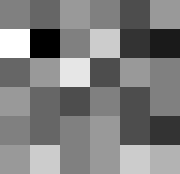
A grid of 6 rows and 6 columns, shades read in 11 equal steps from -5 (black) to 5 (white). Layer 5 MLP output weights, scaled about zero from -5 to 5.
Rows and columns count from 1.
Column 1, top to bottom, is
0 5 -1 1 0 1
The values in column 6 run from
-4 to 2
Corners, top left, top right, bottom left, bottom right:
0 1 1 2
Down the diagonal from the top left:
0 -5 4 0 -2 2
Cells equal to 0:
9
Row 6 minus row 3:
2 2 -4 3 2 2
